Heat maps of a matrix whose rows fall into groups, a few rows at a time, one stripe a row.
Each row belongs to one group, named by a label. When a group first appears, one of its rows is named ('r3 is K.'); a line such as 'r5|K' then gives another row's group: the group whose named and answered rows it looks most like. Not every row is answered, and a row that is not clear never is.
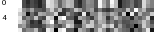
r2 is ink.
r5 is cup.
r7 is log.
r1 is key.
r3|key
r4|log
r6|cup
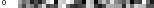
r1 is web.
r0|cup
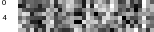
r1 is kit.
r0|kit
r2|key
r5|cup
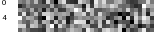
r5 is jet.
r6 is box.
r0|log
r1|kit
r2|ink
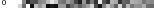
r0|key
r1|web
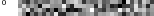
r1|jet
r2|web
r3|key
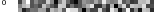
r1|web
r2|kit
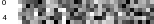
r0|key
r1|key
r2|log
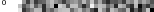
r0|ink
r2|log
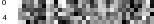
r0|log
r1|log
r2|key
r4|ink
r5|key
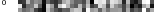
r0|kit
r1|log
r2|ink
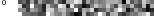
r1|box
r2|box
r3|key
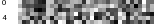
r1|key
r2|ink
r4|web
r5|box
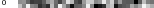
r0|cup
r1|web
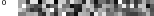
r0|box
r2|cup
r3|log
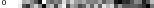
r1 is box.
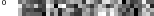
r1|log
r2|key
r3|key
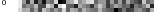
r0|ink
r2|jet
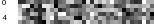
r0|kit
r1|web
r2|key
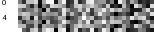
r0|box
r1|jet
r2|log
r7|box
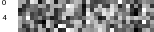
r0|box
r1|kit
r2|kit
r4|web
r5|ink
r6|box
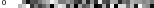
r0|key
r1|web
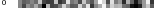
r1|log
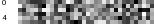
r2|box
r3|ink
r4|jet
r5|key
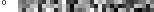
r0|log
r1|jet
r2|box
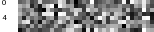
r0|web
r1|cup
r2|ink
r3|box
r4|kit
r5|web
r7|kit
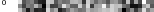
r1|log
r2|key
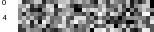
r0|log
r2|cup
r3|kit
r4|jet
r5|jet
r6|web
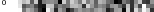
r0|jet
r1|ink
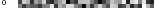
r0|web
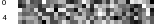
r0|web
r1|kit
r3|kit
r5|log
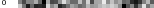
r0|log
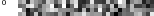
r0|box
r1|box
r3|jet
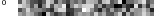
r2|web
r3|ink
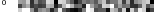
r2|web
